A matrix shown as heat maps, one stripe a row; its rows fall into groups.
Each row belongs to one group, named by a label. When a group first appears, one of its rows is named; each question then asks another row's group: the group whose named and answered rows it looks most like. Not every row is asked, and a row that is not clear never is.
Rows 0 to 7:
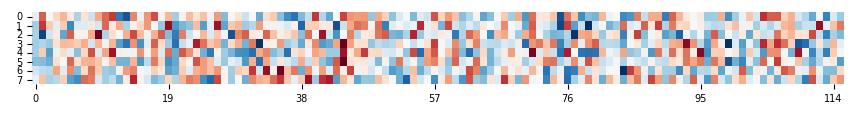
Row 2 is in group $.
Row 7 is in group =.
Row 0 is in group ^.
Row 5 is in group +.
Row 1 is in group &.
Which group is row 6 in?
$
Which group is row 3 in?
+
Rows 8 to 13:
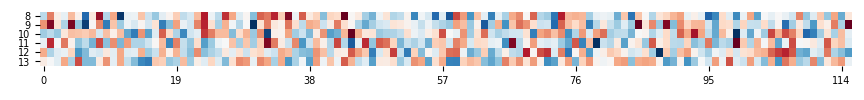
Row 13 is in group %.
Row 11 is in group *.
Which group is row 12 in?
^
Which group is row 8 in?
=
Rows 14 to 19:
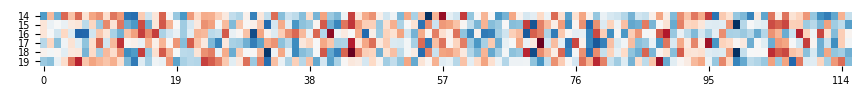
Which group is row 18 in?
^
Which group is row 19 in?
+
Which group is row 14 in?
+
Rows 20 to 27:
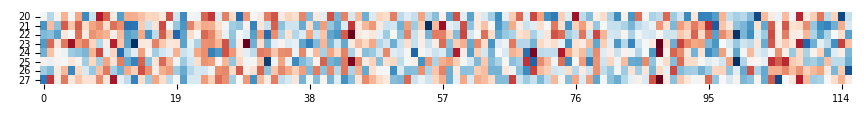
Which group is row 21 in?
+
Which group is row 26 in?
$
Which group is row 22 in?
+
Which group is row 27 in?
+
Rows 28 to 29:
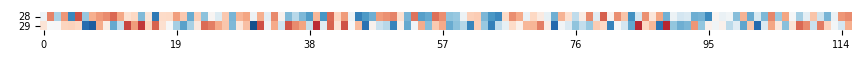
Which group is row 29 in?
$
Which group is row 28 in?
%
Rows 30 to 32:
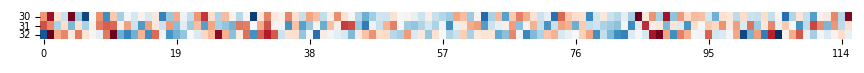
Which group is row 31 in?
%
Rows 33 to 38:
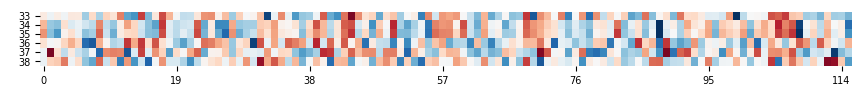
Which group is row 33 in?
^
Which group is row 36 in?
$
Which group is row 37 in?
^
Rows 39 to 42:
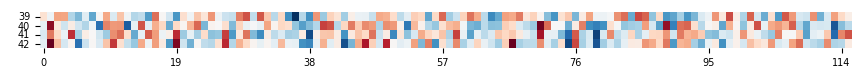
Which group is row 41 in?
&
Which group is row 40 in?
^
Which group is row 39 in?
%
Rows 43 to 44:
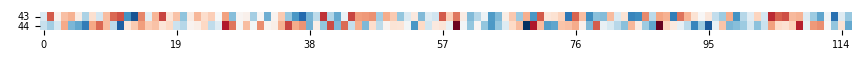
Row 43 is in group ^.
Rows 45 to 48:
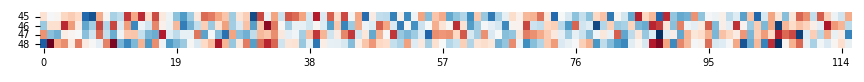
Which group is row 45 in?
$
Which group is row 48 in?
+
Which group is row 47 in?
*
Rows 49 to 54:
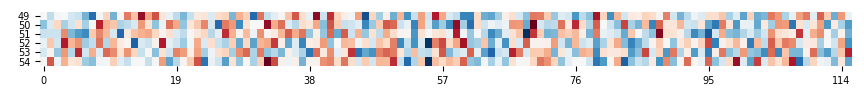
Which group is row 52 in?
*
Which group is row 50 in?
=
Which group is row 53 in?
%
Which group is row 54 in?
*
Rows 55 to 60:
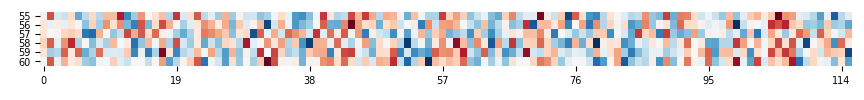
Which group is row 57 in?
$
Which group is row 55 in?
^
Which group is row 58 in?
*
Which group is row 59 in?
*
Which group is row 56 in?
^
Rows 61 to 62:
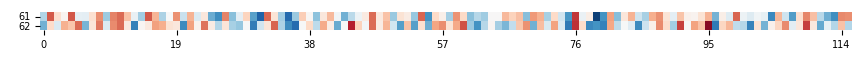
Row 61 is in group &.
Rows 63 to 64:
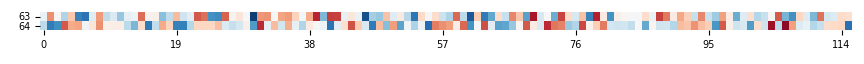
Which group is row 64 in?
+
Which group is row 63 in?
=
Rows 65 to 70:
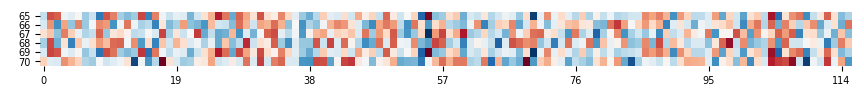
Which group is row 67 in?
*
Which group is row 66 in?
%
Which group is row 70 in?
*
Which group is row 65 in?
^
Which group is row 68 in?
%
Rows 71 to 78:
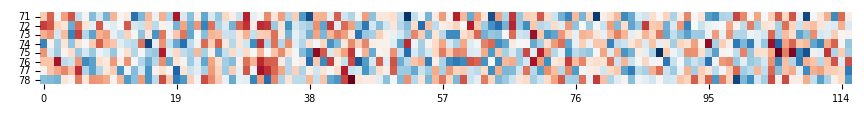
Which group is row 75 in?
*
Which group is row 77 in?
*
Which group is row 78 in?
+
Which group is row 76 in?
%
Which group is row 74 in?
+
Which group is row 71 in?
*
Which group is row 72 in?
%
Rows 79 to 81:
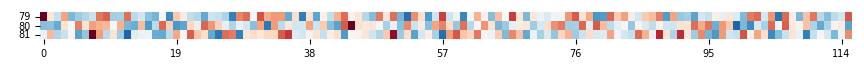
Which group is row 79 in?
%
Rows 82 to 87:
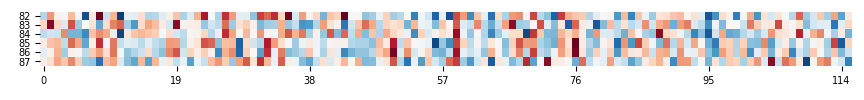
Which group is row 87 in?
^
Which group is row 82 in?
=
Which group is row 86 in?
=
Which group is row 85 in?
=
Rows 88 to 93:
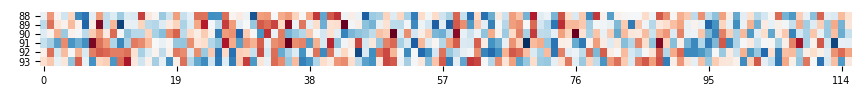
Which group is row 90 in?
=
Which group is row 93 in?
%
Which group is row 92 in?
%
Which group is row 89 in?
=
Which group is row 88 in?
=
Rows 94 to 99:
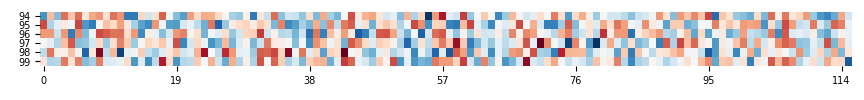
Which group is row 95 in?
%
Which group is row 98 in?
=
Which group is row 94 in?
+
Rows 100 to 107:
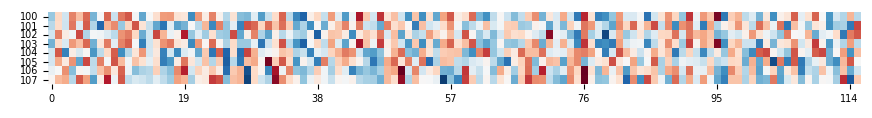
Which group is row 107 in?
=
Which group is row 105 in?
%
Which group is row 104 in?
%
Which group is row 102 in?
&
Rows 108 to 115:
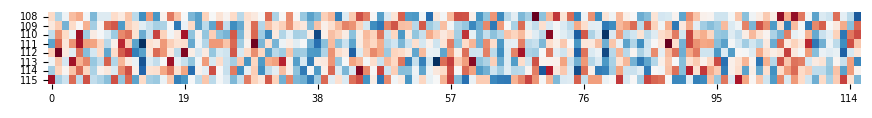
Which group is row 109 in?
%
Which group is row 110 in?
&
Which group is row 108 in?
^
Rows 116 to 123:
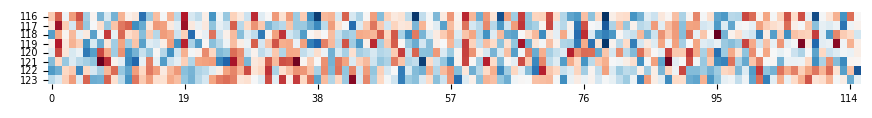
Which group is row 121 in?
=
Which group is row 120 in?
=
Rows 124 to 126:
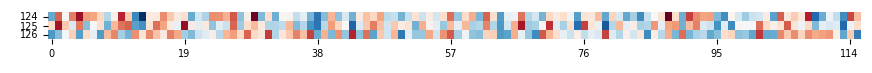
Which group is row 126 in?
$
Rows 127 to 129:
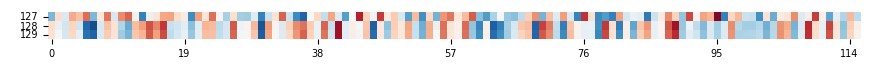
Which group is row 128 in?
$
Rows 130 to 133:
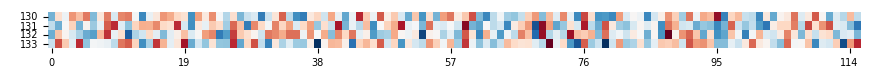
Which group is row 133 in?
&
